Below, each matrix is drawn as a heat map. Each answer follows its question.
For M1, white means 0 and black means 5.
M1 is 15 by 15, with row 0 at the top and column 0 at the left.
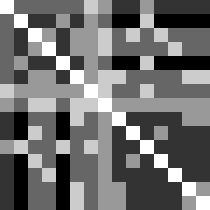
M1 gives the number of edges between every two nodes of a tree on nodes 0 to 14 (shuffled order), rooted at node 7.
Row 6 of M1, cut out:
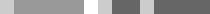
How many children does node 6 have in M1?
2
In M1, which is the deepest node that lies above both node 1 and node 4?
10
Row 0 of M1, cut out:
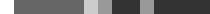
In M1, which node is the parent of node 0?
6
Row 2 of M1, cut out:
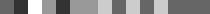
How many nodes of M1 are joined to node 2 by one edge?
3
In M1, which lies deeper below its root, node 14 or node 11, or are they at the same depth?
the same depth
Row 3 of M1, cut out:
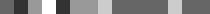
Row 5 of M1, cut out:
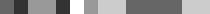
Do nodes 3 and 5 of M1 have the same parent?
yes
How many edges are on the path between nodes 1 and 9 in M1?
5
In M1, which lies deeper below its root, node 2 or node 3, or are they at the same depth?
the same depth
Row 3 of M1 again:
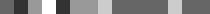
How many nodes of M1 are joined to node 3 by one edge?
2
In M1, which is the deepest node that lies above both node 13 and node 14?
5
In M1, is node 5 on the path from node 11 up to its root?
no
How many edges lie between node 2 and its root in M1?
1
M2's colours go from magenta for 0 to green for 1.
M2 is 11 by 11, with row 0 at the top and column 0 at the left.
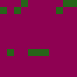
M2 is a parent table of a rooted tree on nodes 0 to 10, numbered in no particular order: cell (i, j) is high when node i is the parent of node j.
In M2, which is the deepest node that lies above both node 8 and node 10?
1
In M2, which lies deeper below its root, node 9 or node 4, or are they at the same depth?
node 9
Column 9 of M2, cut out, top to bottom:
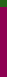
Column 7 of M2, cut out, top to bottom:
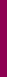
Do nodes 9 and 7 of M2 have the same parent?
no
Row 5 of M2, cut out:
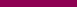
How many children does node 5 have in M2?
0
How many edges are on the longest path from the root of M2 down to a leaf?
3
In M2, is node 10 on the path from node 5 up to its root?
no
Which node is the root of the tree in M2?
7
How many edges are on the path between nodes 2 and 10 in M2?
3
